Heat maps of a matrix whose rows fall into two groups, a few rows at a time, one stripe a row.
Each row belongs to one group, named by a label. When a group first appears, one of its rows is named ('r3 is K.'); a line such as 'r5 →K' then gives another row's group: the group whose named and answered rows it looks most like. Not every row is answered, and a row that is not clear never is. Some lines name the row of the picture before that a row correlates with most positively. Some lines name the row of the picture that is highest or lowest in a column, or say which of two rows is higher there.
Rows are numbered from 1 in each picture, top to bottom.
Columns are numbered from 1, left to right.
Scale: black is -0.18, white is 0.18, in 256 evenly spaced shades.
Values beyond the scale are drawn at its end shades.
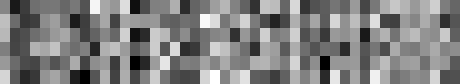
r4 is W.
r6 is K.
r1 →W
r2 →K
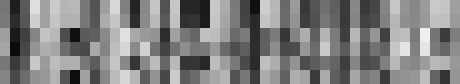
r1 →W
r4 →W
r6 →W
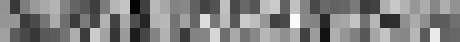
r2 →K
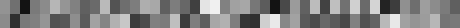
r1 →K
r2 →W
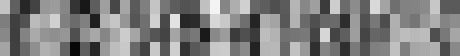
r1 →K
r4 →W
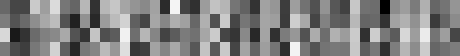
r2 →W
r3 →K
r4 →W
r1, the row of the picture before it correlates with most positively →2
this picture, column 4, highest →1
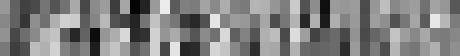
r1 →K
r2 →K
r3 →W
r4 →W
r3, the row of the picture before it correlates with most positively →2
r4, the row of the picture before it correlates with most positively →1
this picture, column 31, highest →3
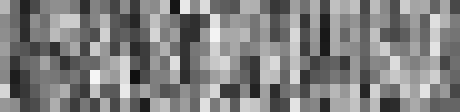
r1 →K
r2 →K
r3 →K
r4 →K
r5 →W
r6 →W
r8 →K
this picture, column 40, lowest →8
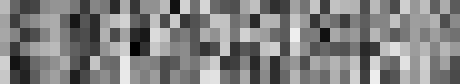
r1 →K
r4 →W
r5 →K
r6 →K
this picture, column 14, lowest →4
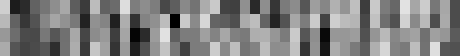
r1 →K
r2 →K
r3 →K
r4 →K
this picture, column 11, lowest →1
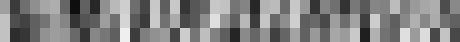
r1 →W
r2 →K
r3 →K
